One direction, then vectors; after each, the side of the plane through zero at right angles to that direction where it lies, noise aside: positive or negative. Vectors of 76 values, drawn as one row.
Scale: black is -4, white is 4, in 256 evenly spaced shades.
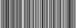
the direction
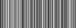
negative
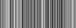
negative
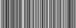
positive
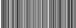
positive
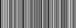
negative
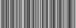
positive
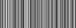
negative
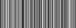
negative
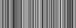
positive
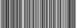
positive
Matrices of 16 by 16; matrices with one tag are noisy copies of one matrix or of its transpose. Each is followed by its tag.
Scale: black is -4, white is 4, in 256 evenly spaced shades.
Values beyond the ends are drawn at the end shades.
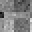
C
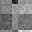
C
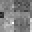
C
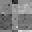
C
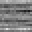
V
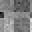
C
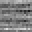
V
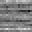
V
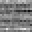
V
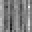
V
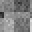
C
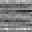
V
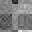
C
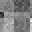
C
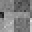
C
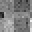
C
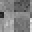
C
